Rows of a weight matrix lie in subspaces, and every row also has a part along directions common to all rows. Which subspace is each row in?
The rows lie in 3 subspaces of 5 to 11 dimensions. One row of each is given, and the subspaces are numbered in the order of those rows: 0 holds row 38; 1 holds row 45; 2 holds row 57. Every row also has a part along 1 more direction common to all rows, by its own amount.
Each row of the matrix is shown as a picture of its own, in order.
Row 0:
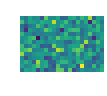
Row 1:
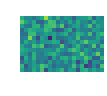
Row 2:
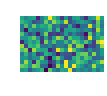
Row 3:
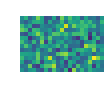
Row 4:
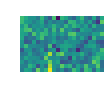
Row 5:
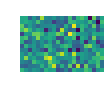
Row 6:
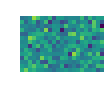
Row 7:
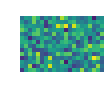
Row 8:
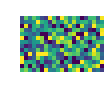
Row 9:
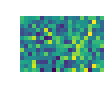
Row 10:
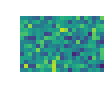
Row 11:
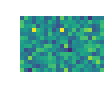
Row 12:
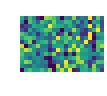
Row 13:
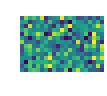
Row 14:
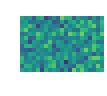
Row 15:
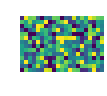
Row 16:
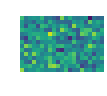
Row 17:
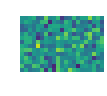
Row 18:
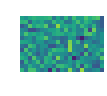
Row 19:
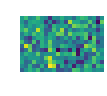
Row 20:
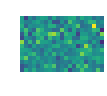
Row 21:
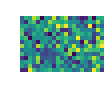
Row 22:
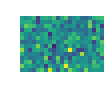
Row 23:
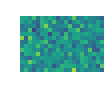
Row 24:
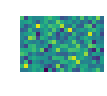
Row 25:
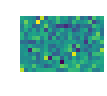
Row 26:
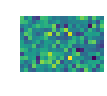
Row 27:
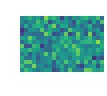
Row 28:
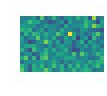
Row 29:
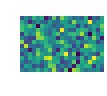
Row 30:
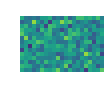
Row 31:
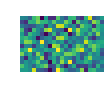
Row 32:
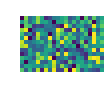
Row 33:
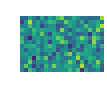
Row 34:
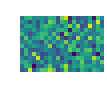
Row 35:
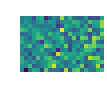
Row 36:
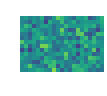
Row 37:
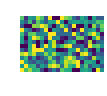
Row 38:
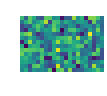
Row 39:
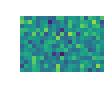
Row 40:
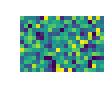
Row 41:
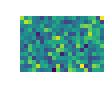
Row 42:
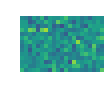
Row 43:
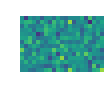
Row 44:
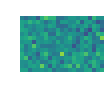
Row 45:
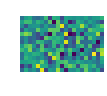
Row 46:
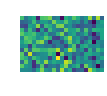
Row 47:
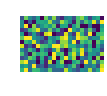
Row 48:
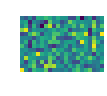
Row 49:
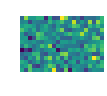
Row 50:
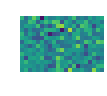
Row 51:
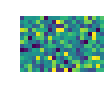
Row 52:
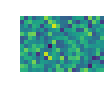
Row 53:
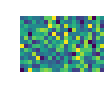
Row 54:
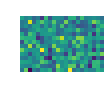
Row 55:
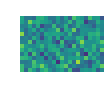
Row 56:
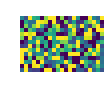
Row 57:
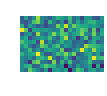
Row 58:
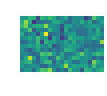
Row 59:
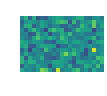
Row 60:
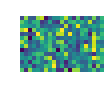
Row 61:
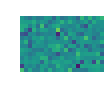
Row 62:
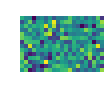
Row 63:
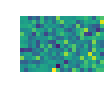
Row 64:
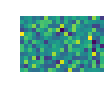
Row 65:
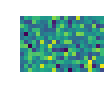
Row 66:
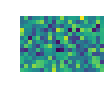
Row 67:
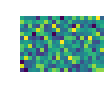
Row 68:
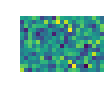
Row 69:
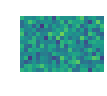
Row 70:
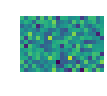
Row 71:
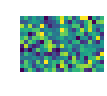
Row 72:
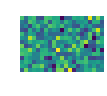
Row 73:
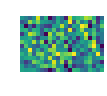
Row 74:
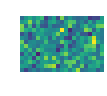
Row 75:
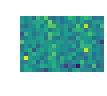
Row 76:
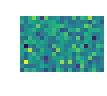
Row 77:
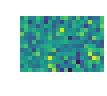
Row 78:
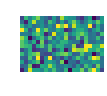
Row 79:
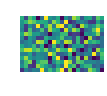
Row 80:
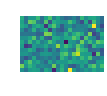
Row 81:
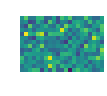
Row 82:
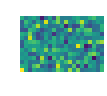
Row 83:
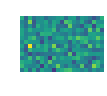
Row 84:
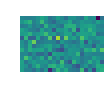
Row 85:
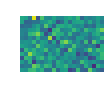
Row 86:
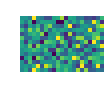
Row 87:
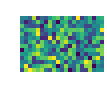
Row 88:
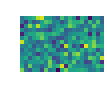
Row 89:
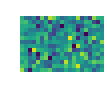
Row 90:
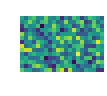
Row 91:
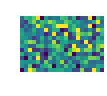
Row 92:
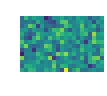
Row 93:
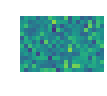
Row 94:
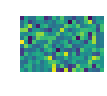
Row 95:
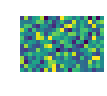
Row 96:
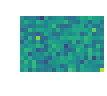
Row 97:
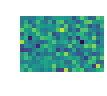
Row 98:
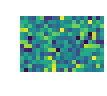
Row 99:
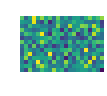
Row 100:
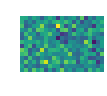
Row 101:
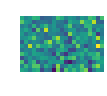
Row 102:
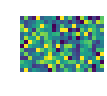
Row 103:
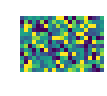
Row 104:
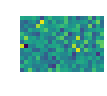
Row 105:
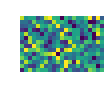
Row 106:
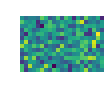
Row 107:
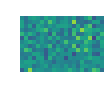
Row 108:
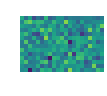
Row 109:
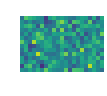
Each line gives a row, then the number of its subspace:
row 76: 2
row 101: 1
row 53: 2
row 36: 0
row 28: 2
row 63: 0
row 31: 2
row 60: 0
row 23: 0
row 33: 1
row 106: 0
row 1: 0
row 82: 2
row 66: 0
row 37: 0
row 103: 0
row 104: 2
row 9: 1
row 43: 1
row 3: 2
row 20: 2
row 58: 2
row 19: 2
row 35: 1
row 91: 2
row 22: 2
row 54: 1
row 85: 1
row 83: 1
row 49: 2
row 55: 0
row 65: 1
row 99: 1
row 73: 2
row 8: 0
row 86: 1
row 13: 1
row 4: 2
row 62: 1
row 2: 2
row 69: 0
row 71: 0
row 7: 2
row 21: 2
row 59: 0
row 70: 0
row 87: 1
